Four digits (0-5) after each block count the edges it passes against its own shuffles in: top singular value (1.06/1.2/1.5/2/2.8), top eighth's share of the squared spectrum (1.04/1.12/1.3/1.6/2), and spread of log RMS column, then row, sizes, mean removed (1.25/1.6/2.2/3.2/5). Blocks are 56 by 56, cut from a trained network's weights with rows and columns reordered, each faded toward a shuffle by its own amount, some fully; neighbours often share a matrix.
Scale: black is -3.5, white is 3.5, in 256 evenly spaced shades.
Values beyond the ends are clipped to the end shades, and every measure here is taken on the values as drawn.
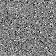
1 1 0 0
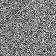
1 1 0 0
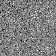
0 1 0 0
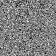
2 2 0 0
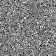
0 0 0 0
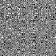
3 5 2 2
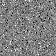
0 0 1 0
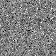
0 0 0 0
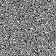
0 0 0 0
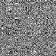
3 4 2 2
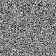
2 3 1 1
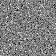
0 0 0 0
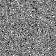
0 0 0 0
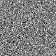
2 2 0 1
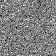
1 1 0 0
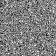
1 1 0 0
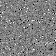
2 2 0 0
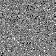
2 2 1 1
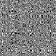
3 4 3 2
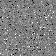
1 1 0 1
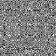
3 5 2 3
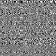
3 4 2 3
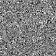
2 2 0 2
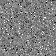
1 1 0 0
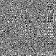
3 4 2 1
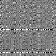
4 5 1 3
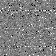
3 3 0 1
